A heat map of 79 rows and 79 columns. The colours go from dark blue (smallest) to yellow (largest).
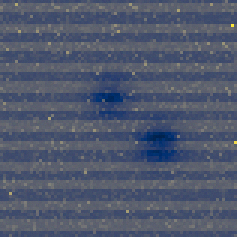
Horizontal stripes repeat 12 times down the table. On average the colour sits 30% of the way up the scale. Two dips sink into the field.
